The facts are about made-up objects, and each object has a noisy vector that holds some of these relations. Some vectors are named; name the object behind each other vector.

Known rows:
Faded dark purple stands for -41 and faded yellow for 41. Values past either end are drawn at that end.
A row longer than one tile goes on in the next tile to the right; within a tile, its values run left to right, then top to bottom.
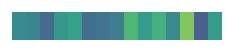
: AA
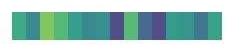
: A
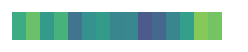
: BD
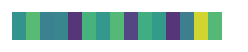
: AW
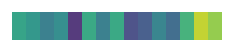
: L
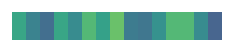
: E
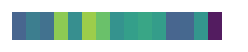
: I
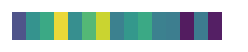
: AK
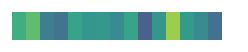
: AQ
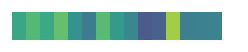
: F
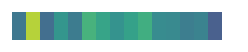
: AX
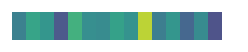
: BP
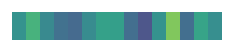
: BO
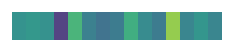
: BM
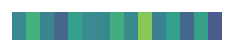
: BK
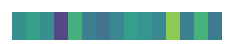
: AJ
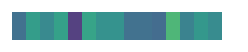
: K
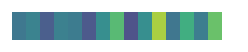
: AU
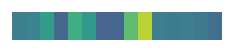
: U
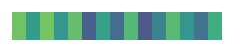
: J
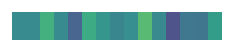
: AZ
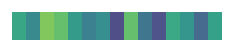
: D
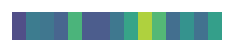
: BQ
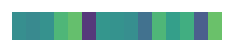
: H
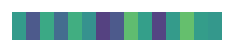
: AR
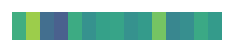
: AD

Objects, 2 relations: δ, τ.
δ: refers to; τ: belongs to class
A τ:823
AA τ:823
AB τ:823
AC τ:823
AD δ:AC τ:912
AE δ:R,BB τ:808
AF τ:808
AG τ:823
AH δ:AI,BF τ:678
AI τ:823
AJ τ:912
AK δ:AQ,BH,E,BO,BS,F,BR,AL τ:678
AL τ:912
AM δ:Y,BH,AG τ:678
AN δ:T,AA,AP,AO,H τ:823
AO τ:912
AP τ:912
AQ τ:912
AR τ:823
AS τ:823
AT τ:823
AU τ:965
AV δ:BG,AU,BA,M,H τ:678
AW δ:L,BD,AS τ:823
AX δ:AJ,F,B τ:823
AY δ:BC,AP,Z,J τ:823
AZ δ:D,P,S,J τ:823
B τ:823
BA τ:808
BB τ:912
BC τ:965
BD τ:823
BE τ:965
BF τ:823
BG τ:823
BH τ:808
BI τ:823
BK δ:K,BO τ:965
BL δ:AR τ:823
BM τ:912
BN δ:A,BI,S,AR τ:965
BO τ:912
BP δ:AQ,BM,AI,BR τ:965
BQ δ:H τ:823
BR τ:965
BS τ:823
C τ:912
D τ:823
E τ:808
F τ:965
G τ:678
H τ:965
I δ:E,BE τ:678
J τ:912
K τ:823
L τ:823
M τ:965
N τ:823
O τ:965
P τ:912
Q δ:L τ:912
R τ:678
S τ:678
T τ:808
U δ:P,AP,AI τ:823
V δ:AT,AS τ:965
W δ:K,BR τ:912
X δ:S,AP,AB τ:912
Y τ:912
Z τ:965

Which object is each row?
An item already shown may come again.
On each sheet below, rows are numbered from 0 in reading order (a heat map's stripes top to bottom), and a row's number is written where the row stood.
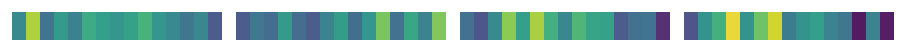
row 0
AX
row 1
BG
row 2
AH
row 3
AK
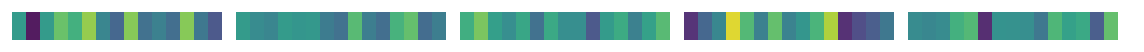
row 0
S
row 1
AI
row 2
BB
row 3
AV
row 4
H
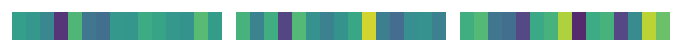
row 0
C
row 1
BN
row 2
V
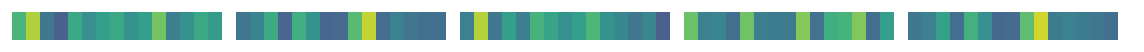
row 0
AD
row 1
U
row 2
AX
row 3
AP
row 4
U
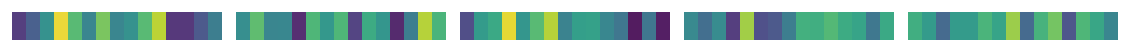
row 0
AV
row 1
AW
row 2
AK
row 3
AO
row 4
AE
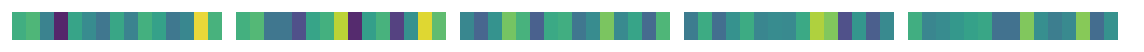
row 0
Q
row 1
V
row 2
BA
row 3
AN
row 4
AB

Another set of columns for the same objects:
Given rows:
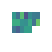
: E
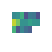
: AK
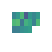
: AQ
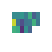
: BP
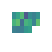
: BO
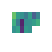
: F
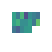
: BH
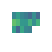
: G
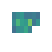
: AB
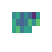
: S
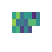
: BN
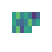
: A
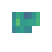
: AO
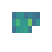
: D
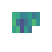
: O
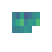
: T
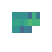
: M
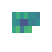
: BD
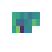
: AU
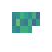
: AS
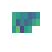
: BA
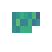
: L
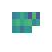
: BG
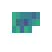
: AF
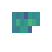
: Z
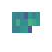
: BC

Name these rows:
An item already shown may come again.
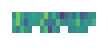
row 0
Q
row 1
BL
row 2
T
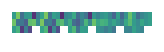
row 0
BN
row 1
BN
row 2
S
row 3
BQ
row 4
C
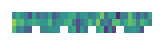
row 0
AV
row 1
T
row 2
O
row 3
BN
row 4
X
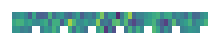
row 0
BQ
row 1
AI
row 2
AH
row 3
BN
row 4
BB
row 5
V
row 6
T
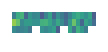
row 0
W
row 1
U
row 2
AW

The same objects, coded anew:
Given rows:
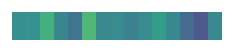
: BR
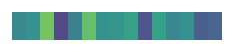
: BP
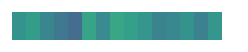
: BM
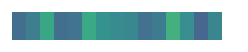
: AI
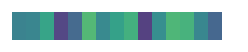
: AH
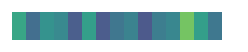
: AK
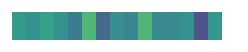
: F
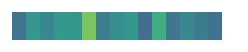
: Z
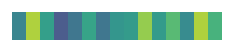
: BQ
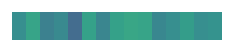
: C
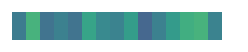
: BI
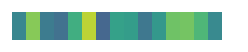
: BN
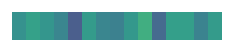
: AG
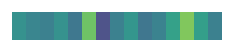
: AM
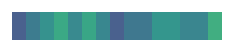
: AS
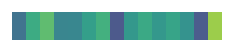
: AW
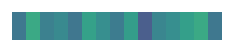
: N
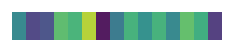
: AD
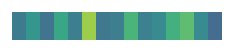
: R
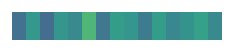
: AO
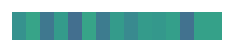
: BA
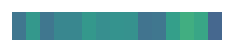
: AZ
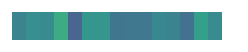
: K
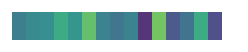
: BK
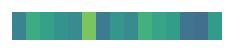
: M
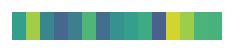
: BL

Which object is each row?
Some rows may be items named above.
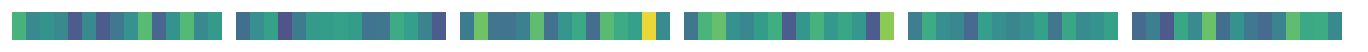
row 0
AX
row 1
U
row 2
AV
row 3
AW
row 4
BG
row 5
S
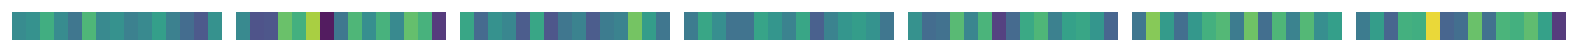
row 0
BR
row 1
AD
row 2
AK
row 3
BF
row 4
AC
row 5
Q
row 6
AE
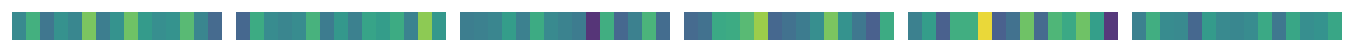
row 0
BB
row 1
AN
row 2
W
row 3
V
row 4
AE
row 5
BG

